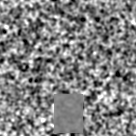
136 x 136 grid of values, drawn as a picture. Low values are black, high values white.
Odd rows or columns: none. Odd patch: calmer, in the bottom middle. Mirror symmetry: none. Stripes: none. Calmest part: bottom middle. Grain: blotchy. Slope: none.
